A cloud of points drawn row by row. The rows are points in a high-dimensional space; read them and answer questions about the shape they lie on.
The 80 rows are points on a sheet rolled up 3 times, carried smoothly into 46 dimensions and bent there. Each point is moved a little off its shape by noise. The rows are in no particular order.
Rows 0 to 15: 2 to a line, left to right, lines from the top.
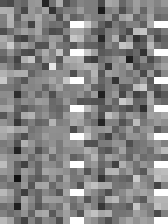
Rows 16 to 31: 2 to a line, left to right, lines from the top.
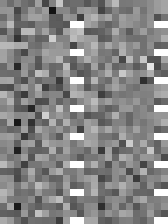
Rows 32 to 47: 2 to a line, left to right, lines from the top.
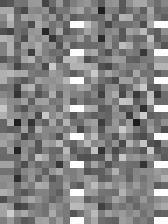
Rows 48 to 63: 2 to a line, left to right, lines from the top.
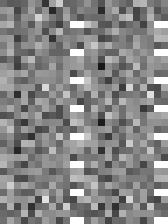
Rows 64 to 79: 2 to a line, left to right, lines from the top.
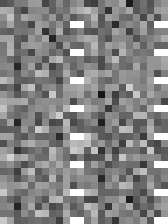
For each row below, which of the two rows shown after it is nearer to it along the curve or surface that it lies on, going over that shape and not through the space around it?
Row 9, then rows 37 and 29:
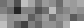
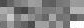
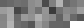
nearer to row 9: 37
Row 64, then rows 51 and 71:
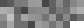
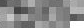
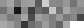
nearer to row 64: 51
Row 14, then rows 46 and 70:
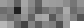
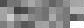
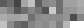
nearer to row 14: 70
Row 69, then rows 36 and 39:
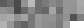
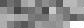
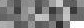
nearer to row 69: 36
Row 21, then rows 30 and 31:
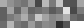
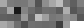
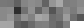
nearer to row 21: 30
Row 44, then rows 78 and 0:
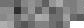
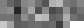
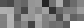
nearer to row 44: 78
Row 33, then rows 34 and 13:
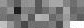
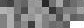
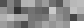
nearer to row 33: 13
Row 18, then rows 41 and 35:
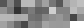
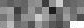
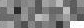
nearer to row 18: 35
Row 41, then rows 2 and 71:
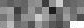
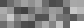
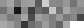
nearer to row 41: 2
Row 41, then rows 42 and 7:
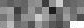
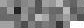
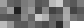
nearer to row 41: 7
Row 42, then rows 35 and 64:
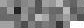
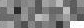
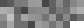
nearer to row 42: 35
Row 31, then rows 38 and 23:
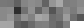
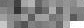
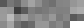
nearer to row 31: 23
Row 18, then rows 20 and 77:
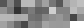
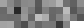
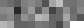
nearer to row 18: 20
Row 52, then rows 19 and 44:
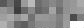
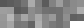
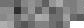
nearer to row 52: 19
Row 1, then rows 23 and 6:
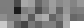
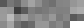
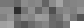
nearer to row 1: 23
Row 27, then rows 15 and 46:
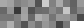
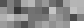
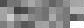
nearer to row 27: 15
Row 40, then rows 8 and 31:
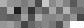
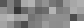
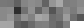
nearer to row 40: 8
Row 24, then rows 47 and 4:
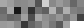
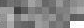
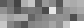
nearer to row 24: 4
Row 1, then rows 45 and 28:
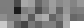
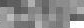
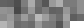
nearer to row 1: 45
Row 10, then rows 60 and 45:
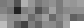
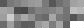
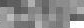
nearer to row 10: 45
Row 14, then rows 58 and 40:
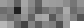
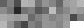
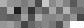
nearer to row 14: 58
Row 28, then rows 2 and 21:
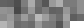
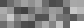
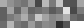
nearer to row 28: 2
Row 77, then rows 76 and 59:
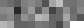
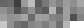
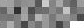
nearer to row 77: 59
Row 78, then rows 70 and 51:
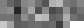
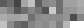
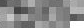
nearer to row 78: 51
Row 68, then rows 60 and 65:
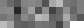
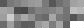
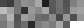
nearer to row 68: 60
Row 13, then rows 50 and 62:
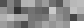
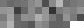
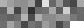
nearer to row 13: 50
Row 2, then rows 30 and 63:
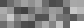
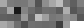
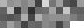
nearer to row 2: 30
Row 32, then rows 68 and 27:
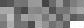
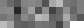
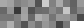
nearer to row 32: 68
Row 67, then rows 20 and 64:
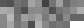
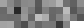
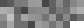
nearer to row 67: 64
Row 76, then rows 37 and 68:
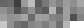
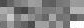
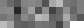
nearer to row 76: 37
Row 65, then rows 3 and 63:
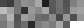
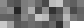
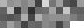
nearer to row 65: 3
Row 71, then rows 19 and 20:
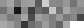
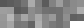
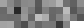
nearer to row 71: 20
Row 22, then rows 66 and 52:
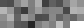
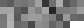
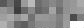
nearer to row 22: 66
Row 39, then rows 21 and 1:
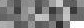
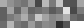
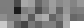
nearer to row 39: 21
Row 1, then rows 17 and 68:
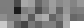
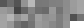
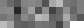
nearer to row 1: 17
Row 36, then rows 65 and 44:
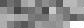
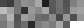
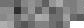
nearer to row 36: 65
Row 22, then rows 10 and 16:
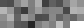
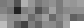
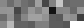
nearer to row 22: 16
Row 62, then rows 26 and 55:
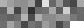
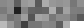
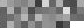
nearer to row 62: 55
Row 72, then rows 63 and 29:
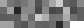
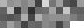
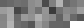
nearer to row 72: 63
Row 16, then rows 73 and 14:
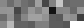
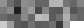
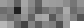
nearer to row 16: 73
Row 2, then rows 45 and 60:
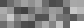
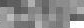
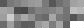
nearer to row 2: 60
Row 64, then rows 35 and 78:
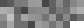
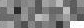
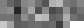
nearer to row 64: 78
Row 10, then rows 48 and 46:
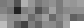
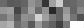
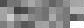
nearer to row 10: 46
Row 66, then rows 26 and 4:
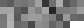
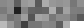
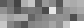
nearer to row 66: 4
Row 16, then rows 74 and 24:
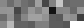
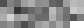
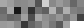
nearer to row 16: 74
